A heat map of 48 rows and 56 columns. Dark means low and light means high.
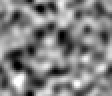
The values follow a bell shape. No overall slope runs across the table. On average the colour sits 50% of the way up the scale. No lone cell stands out from its neighbours. The field is mottled with small blotches. No row or column stands out. There is no seam.
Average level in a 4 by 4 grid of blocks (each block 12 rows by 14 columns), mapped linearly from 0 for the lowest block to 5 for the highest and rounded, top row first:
3 3 5 3 | 5 2 1 3 | 0 4 3 4 | 5 2 4 4
